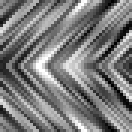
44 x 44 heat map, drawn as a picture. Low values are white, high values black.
Mirror symmetry: top to bottom. Odd rows or columns: none. Slope: none.
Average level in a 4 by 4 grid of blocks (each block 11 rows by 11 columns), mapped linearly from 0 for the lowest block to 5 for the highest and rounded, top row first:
2 1 2 3 / 5 0 2 4 / 5 0 2 4 / 2 1 2 3
